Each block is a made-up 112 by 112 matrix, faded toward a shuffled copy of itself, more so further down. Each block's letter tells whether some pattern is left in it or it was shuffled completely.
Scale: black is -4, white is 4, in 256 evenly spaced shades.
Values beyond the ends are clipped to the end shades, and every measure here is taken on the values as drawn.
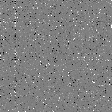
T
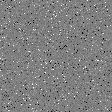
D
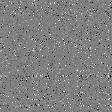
T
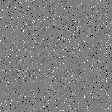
T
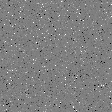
D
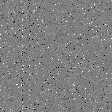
T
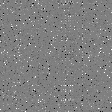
T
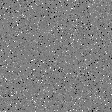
D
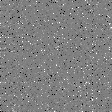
T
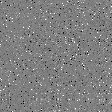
T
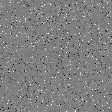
D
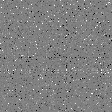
T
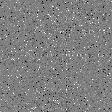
T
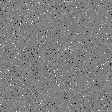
D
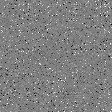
T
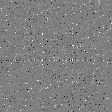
T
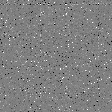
T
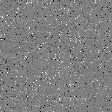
T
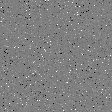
D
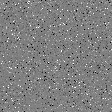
D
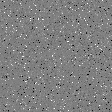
D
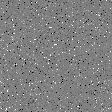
D
